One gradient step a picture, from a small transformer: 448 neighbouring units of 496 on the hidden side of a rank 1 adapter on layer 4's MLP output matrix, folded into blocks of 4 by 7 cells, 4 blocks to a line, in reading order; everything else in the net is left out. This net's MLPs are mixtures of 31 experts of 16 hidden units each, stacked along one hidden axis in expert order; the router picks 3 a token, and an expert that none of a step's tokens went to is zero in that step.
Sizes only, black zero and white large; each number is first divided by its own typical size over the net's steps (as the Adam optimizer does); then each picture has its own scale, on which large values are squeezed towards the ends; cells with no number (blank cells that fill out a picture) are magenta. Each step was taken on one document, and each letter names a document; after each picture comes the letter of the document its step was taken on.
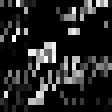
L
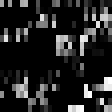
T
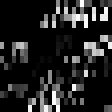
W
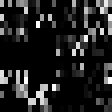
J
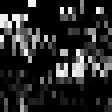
L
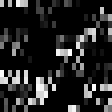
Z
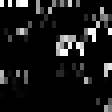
Z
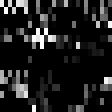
T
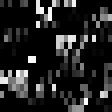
J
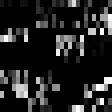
T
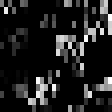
J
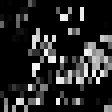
L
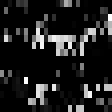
T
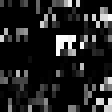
T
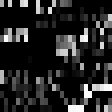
Z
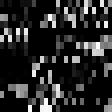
W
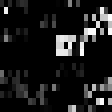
J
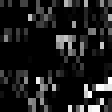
J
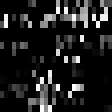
W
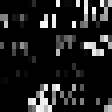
W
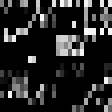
Z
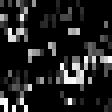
L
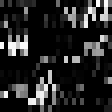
W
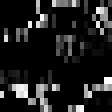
T
